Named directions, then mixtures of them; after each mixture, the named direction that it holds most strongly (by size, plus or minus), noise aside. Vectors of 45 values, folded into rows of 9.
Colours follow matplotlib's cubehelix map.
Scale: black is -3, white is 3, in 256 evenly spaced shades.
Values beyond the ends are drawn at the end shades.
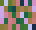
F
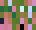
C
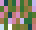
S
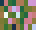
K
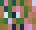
K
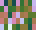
S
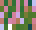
S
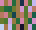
C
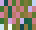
S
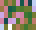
S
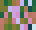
F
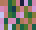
F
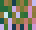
K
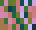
F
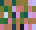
K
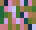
F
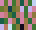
C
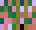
C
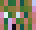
K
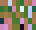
C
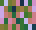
F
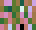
C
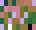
S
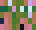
C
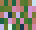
S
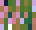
S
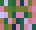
F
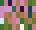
C
